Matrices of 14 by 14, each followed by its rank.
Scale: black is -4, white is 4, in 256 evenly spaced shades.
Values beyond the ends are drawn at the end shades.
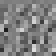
three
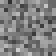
full rank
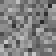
full rank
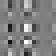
one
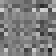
three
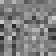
three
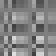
one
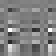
one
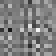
three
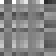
one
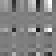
one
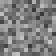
full rank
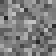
full rank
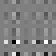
one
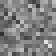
full rank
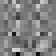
three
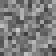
full rank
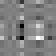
one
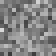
full rank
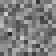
full rank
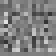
three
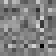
three
